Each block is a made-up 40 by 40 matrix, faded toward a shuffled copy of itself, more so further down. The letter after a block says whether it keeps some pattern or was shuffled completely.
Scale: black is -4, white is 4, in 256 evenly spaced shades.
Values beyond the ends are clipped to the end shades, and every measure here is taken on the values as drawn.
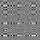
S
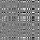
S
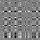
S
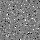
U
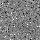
U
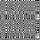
S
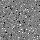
U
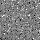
U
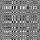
S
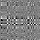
S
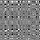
S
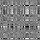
S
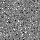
U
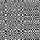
S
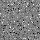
U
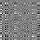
S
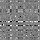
S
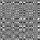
S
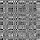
S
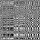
S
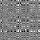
S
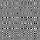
S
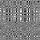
S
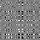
S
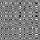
S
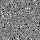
U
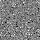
U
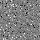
U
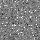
U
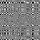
S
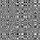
S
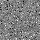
U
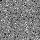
U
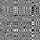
S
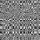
S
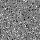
U
